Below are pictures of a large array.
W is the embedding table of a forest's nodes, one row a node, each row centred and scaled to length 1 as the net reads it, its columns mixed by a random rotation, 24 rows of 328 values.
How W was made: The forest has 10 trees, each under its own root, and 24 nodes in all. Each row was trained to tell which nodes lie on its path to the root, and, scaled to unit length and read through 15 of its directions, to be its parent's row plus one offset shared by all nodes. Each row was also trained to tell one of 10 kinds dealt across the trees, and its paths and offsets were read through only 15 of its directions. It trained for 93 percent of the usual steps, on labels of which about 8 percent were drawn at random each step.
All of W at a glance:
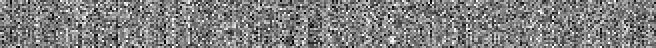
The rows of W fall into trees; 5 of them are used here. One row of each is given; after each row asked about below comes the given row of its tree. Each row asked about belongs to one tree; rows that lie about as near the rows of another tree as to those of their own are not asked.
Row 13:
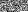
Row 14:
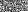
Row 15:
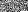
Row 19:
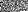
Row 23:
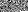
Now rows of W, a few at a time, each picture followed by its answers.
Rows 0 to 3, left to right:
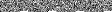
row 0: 19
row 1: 15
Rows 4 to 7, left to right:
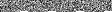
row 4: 23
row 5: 19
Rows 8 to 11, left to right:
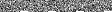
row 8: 23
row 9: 13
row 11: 23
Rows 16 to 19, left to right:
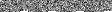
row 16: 19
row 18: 13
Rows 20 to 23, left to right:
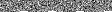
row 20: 13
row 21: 13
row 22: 14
